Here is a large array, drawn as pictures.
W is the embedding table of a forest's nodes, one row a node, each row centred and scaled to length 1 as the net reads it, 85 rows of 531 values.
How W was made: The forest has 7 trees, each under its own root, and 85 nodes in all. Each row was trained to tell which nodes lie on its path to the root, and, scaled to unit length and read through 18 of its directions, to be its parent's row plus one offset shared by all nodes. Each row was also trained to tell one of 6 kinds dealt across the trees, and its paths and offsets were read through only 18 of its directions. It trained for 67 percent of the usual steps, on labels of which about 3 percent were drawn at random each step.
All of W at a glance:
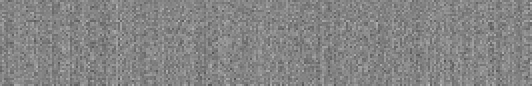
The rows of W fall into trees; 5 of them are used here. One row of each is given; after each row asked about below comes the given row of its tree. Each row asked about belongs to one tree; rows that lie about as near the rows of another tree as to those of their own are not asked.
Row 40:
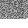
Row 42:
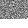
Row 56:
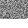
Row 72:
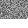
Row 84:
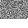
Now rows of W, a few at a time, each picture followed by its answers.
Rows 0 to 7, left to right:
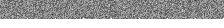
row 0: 56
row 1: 84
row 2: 72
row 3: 56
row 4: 40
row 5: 84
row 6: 40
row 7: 72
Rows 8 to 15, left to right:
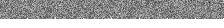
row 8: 84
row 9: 40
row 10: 40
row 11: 72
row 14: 42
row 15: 84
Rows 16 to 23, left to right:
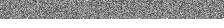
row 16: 72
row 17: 84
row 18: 42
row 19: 84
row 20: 40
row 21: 40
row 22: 84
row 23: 84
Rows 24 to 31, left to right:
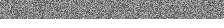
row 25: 84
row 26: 42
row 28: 84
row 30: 42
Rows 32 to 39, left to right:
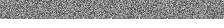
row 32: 56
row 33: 42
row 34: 72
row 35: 72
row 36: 40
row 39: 84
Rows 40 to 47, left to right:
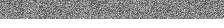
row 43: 84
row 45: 84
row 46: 40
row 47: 72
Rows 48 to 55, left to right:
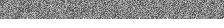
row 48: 40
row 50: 84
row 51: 40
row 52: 42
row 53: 72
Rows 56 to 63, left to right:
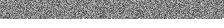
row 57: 72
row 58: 40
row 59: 56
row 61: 56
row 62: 84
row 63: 40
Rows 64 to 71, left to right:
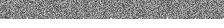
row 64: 42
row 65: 40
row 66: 42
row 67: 40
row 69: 40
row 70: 72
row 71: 72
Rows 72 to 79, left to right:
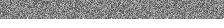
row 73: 84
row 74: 40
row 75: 84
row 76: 84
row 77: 40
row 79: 84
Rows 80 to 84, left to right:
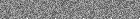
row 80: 40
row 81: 84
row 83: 40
